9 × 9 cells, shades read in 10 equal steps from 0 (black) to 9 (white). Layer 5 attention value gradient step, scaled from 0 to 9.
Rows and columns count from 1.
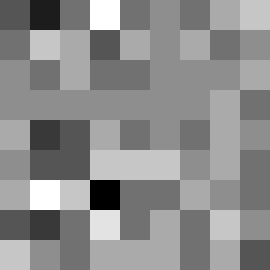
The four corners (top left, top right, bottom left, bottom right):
3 7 7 3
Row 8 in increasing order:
2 3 4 4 4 5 6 7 8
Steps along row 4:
same same same same same same up down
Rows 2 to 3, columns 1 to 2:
4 7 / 5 4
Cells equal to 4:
20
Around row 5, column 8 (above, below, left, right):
6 6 4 5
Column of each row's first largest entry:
4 2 3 8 1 4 2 4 1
